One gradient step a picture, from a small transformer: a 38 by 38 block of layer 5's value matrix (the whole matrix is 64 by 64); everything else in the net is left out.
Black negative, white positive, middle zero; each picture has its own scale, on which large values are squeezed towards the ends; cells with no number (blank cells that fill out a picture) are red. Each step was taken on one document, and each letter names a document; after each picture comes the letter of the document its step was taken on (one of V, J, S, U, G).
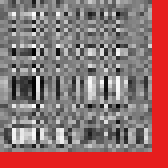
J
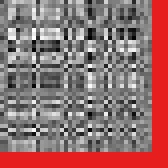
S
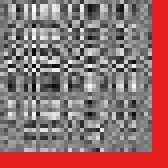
S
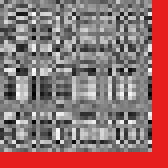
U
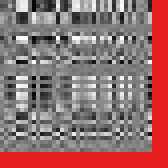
U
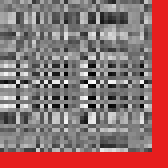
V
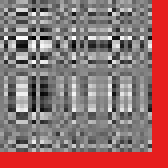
U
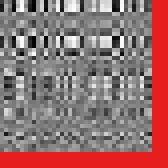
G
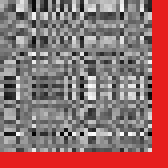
G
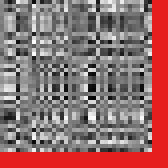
V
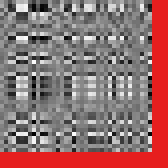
U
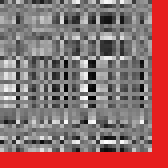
V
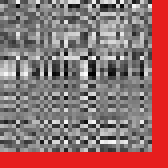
V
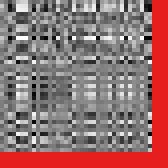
U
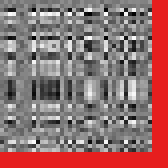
S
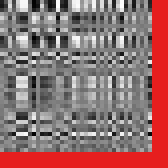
U
